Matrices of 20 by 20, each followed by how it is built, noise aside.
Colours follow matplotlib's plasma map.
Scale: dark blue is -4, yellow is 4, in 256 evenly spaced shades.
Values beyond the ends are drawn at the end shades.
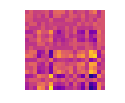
low rank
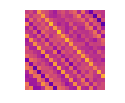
Toeplitz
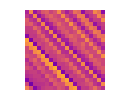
Toeplitz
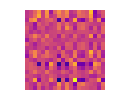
low rank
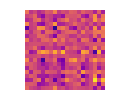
low rank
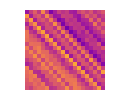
Toeplitz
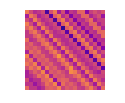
Toeplitz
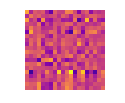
low rank
